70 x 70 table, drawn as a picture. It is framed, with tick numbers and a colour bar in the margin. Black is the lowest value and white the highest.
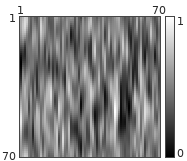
Neither half mirrors the other. The ninth with the highest average is the bottom left. Streaks run downward. The histogram is bell-shaped.
